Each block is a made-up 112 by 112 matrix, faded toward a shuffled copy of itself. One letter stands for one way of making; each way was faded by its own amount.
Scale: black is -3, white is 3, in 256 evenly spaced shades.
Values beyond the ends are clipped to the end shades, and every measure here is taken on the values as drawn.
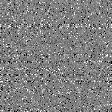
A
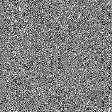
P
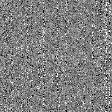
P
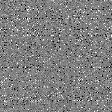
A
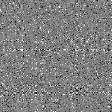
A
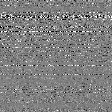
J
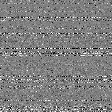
J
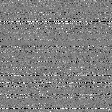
J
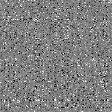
A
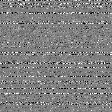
J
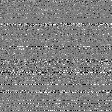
J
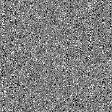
P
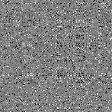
A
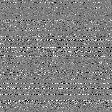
J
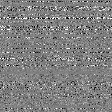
J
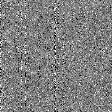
P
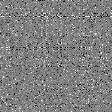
A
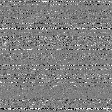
J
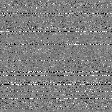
J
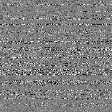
J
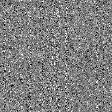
P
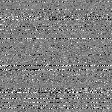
J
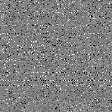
A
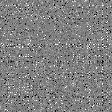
A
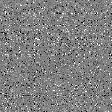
A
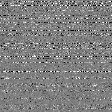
J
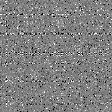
A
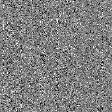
P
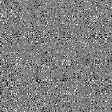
A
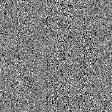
P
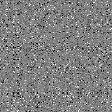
A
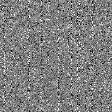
P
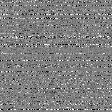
J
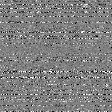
J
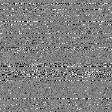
J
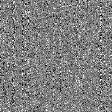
P
